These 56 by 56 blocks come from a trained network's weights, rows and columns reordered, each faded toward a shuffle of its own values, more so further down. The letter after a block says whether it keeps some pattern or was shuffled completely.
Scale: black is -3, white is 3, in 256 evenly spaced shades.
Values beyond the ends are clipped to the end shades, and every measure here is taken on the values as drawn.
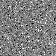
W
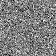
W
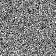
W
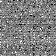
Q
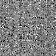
Q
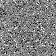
W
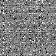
Q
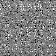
Q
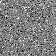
W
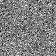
W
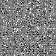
Q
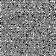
Q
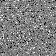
W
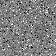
W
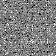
Q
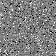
W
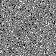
W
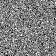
W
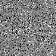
W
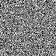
Q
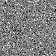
W
